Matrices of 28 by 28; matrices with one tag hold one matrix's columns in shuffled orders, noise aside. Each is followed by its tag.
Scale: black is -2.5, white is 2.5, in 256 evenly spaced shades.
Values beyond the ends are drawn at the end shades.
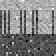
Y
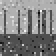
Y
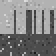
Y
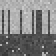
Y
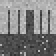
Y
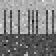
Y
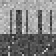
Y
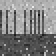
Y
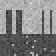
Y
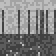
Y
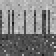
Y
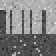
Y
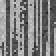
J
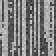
J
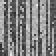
J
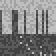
Y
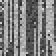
J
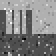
Y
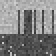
Y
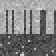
Y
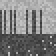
Y
